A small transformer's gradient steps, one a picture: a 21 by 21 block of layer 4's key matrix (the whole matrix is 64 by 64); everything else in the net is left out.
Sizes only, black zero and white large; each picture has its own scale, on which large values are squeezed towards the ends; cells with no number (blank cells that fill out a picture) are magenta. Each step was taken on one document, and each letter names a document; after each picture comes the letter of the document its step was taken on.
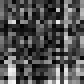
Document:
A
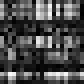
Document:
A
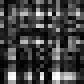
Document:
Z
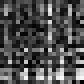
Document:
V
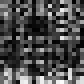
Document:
V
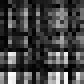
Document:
A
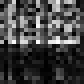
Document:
Z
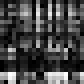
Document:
A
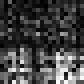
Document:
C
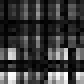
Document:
A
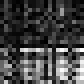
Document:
V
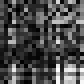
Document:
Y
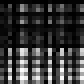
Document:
V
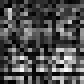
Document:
C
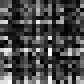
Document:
V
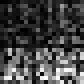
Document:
C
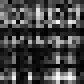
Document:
Z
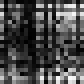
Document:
C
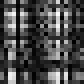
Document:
A
